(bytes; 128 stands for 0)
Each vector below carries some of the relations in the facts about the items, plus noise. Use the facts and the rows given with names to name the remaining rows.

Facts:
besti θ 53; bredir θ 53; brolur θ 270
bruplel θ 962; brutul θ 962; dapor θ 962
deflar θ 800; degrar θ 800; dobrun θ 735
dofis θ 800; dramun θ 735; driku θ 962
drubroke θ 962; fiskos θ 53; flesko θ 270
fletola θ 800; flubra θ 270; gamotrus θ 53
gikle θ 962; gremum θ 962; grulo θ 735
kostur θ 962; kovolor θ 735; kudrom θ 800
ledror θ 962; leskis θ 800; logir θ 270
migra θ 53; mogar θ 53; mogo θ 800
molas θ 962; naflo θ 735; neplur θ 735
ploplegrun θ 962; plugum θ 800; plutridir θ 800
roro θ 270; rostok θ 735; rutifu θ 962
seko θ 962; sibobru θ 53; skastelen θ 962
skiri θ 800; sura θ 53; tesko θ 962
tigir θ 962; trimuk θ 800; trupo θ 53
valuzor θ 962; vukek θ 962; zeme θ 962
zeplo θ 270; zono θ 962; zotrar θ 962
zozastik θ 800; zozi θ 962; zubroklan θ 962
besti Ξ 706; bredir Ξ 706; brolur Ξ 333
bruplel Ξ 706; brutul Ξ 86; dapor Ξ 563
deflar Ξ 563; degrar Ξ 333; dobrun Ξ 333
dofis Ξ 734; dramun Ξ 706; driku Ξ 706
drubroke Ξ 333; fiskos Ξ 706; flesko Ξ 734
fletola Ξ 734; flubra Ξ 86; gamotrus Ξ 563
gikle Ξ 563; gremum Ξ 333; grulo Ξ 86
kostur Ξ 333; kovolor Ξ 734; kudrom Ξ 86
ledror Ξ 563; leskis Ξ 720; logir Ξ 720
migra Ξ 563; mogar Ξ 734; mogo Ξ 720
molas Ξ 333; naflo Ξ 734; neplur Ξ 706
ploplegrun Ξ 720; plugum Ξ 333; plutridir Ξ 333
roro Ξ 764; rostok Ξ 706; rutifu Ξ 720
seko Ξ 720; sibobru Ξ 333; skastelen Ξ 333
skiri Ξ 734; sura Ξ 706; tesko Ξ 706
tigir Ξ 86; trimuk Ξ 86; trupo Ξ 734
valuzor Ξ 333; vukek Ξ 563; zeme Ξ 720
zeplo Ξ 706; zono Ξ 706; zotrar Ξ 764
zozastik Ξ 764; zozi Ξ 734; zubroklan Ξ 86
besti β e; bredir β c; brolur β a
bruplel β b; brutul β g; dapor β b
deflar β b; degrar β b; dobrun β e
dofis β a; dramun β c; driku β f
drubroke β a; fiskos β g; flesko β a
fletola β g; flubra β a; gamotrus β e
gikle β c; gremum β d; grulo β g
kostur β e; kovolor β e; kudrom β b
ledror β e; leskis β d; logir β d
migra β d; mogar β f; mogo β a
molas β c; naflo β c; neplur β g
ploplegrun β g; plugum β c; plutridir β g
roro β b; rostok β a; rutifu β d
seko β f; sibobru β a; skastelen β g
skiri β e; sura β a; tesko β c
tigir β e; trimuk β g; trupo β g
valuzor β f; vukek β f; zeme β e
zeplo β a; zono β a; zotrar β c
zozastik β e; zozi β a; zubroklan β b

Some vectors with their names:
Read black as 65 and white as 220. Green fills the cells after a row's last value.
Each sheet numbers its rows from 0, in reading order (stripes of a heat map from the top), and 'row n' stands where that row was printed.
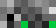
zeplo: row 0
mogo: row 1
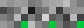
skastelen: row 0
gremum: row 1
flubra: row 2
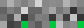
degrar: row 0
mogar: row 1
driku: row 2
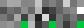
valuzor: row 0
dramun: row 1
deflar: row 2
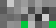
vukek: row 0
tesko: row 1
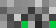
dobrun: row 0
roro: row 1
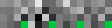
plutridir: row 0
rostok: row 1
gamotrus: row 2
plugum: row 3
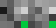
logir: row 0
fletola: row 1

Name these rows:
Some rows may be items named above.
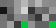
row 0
rutifu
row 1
drubroke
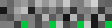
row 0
logir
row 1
zotrar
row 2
zono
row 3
sura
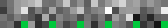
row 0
leskis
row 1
sibobru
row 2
gamotrus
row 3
deflar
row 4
grulo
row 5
mogo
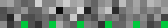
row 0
brolur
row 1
dofis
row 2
zubroklan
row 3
logir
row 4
gikle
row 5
zozastik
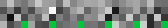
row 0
zono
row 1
kudrom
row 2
ledror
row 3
trimuk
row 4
gremum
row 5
bredir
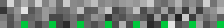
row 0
dapor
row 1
kovolor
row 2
dofis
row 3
trupo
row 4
seko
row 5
sibobru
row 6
bruplel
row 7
migra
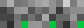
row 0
flesko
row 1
valuzor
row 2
naflo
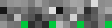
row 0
molas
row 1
mogo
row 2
gremum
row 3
zozi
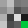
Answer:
neplur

